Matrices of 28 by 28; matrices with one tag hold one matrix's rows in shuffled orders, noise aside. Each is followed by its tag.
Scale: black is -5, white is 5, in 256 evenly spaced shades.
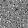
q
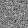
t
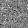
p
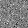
q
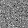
q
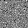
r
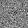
t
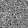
p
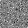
q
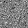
r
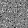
p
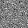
t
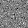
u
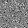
r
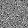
u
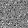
p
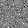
u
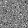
r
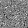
r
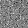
q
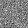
r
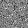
t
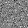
t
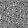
q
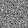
u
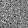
p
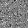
p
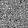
p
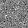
r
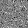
t
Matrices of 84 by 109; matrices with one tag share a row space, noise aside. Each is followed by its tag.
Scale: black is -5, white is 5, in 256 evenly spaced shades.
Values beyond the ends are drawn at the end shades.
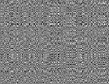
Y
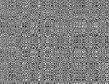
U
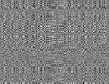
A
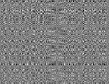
A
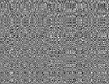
Y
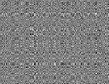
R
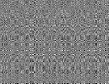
R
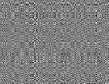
R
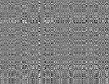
U
